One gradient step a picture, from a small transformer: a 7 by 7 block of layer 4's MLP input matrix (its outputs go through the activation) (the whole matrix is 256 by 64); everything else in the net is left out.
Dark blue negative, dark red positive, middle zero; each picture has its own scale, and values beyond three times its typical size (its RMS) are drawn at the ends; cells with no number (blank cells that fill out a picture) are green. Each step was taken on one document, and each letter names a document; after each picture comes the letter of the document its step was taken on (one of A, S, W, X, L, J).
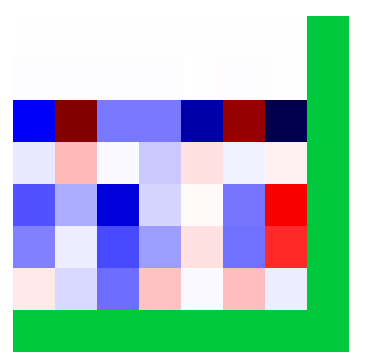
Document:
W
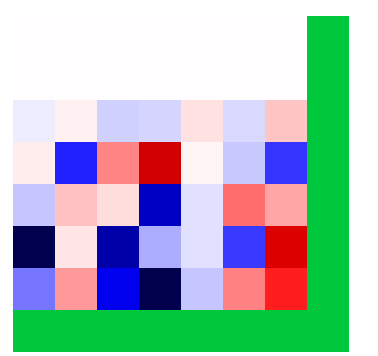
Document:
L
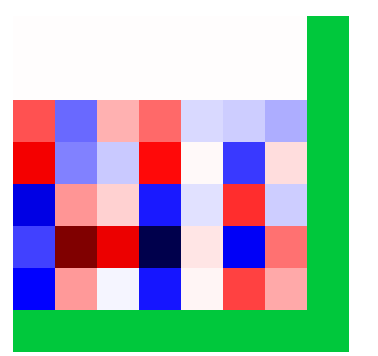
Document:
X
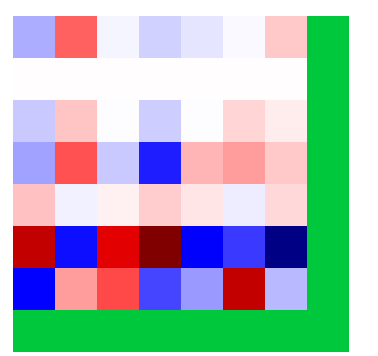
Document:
X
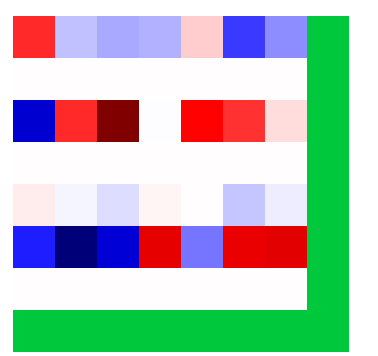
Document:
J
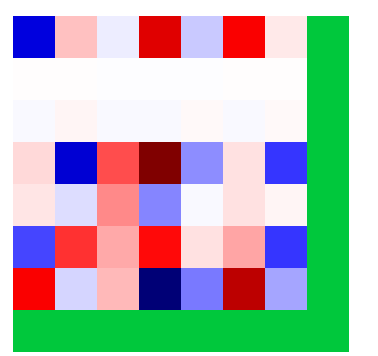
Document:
L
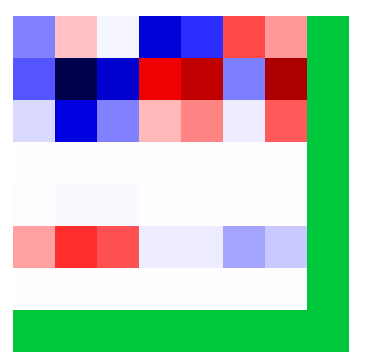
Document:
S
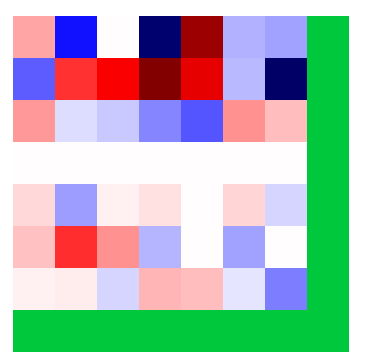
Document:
S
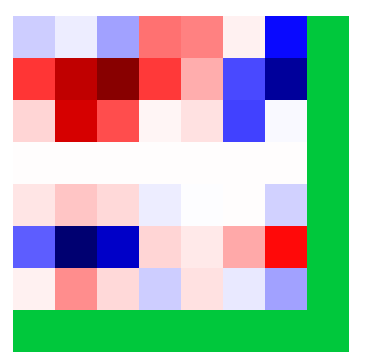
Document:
S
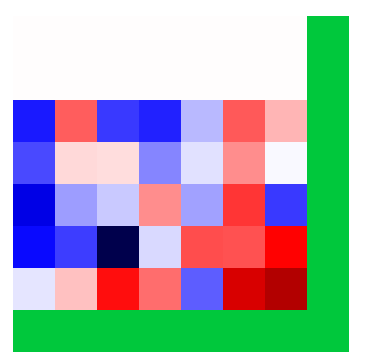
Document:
X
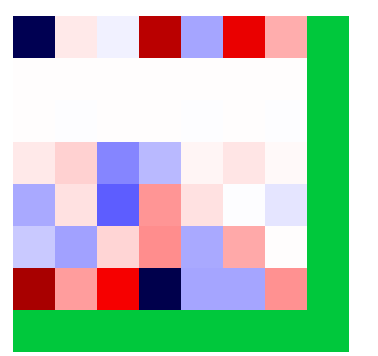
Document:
L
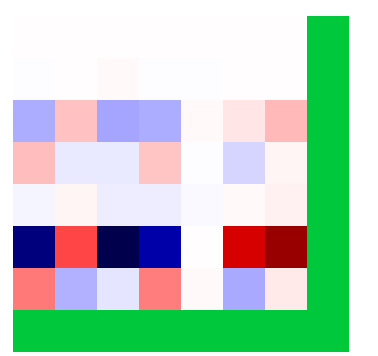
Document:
X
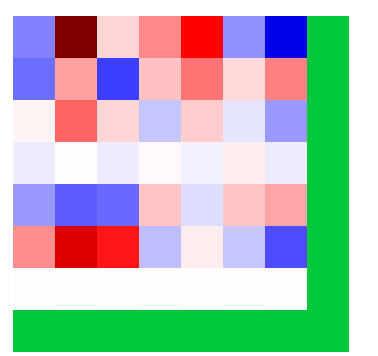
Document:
S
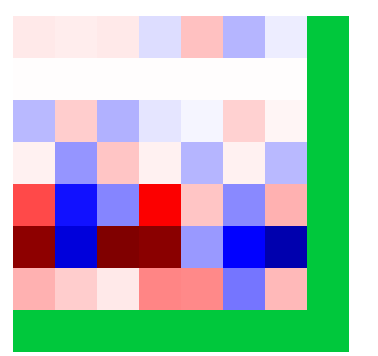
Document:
X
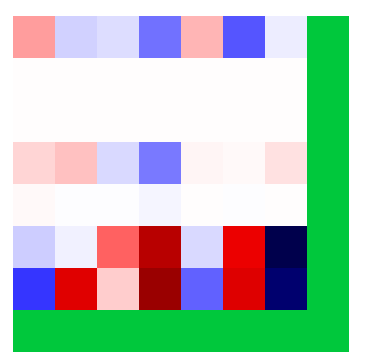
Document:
L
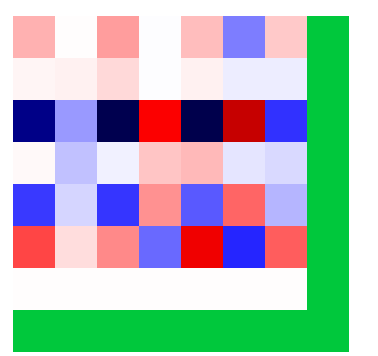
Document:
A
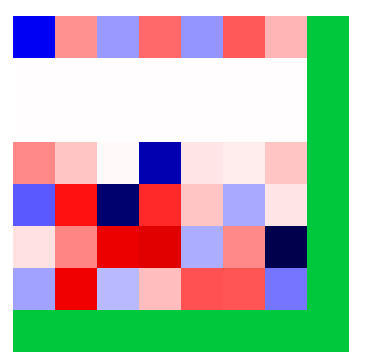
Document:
L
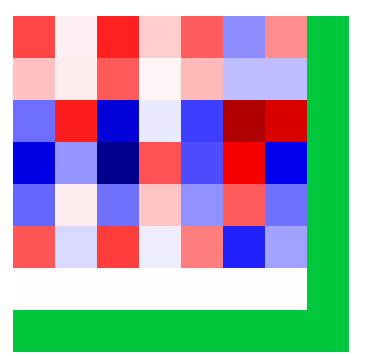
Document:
A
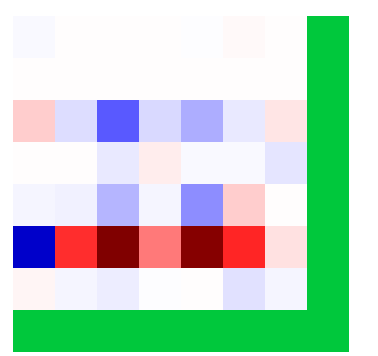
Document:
J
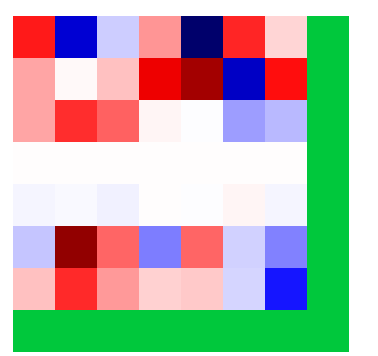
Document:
S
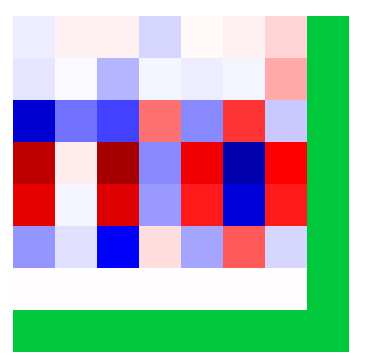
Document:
A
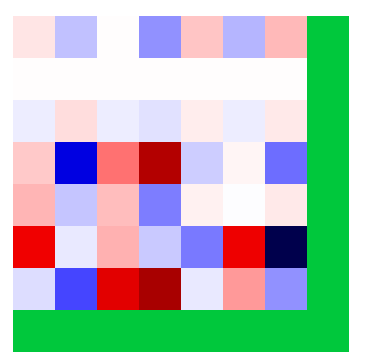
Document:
L
